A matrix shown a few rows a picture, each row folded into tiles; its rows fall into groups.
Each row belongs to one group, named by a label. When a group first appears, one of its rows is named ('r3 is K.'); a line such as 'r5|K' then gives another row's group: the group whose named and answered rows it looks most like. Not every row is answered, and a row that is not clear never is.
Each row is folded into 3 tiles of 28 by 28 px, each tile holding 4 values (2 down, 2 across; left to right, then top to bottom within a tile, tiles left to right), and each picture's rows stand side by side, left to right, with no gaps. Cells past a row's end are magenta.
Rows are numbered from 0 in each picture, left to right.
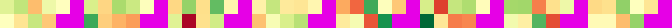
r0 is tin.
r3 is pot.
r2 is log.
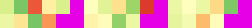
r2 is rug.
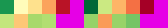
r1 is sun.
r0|sun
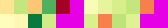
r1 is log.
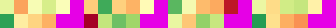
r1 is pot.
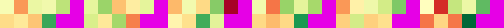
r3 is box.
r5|box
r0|box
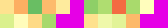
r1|tin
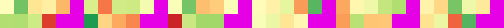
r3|rug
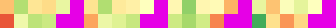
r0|pot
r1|pot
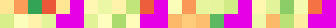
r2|box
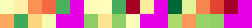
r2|sun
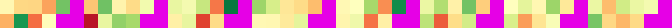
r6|log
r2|rug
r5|log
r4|rug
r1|pot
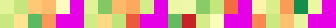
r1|tin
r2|log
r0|tin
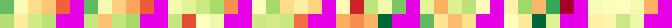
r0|sun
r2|log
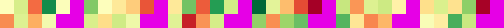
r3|sun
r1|sun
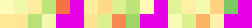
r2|rug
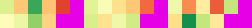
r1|sun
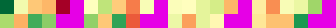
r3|box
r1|tin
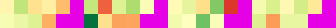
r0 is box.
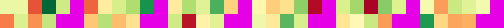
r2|log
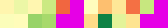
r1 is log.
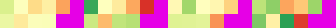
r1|sun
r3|tin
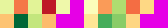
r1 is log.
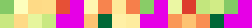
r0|sun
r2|box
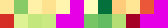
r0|pot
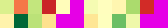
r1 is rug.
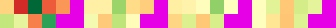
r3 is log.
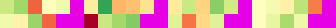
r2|log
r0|tin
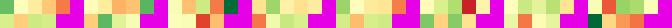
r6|log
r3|pot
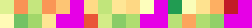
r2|sun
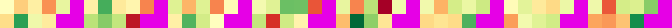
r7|box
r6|pot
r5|box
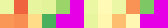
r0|box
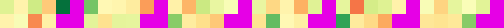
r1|sun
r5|box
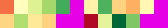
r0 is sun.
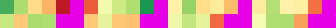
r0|sun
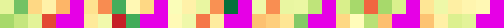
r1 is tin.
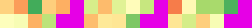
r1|box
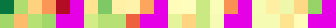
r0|sun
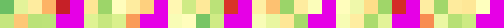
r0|sun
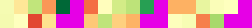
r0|rug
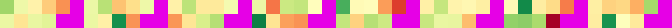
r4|sun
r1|tin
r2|pot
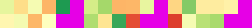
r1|tin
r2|pot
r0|rug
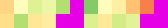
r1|sun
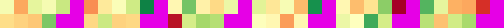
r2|pot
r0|box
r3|rug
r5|sun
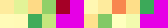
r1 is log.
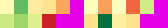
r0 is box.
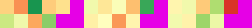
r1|rug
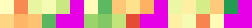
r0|box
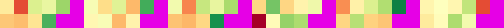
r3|pot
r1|rug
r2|box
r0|box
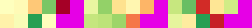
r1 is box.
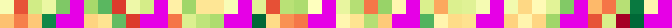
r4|tin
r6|box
